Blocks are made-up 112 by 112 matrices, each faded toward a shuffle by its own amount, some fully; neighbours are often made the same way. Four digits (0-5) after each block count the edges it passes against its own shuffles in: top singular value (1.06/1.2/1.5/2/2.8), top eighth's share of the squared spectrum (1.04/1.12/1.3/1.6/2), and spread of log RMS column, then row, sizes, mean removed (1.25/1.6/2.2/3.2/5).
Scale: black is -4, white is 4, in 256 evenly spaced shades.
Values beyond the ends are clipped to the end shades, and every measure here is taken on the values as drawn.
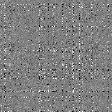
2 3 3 3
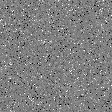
0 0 0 0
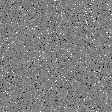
1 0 0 0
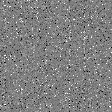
1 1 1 0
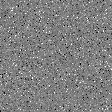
0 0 0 0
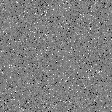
0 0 0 0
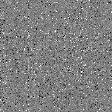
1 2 2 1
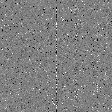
3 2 2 0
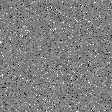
0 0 0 0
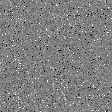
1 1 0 0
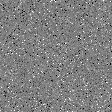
0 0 0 0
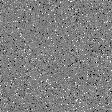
3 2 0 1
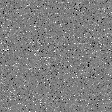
1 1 0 1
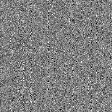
1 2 3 0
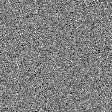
0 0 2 0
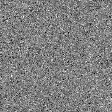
0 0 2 0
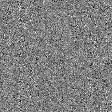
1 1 2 0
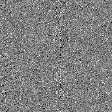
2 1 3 0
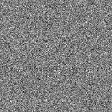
4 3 2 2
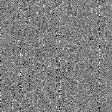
2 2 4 0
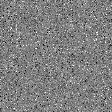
0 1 2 0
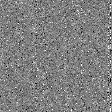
2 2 3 0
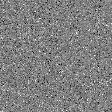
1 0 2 0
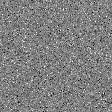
2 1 0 0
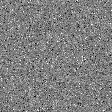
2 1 0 0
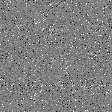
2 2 0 1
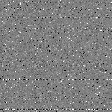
4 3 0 2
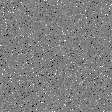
0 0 0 0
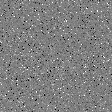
2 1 0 0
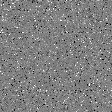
2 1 0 1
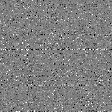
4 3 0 2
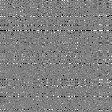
5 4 2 3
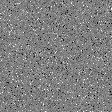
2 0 0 0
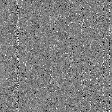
2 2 3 0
